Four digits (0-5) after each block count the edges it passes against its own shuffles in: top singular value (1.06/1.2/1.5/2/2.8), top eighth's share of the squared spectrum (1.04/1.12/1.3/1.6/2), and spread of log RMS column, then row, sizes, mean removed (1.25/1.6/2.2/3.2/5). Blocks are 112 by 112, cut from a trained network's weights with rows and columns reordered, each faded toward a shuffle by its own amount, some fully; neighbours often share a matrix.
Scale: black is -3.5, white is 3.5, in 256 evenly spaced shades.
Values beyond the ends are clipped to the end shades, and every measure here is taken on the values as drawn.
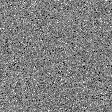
0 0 0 0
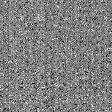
2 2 0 2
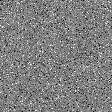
0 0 0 0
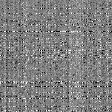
4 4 1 4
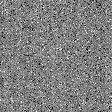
1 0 0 0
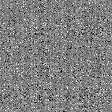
2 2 0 2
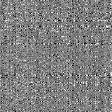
3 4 1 4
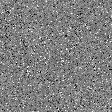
0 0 0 0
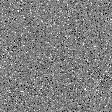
0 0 0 0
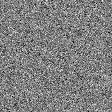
0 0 0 0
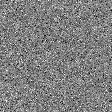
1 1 0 0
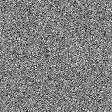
2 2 0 0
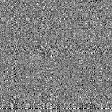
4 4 2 3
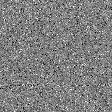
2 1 0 0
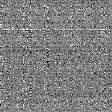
3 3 3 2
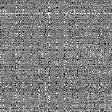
4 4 4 2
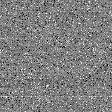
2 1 1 0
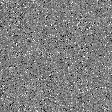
1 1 0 0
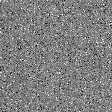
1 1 0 0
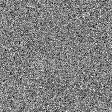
2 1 0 0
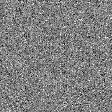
2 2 1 0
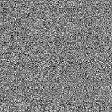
4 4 1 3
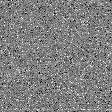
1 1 0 0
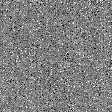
1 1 0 1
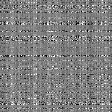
4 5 2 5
